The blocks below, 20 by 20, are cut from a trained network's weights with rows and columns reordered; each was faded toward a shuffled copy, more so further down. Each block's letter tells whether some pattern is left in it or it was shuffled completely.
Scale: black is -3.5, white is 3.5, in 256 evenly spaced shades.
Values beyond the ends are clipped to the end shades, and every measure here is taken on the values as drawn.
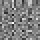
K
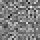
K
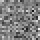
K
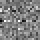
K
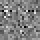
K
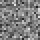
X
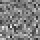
K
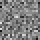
K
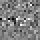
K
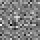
K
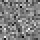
X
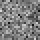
X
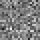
K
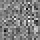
K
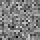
X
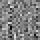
K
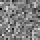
X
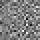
K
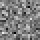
K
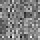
K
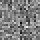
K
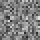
K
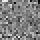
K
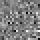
K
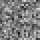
K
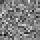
X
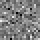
X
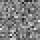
X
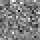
X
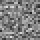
K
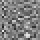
K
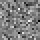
X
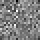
K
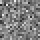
X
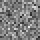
X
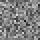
X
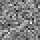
X
